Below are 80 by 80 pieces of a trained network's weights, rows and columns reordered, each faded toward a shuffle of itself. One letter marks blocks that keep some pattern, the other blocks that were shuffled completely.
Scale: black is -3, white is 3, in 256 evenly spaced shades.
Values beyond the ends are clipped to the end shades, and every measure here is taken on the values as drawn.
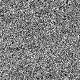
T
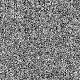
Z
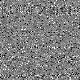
Z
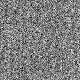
Z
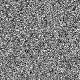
Z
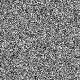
Z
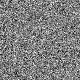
T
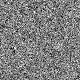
T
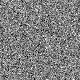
T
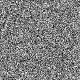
T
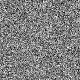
Z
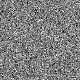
Z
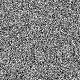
Z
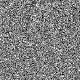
Z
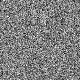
Z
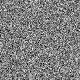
Z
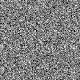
Z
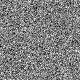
T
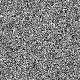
Z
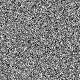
T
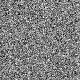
Z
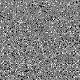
Z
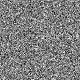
Z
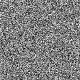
T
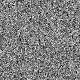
T
